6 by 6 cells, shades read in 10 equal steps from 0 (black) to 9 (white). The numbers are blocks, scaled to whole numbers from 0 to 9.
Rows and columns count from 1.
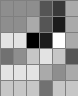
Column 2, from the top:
5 5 8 5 8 7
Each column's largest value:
8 8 8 8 9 7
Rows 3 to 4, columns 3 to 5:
0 1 9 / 7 8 7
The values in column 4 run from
1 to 8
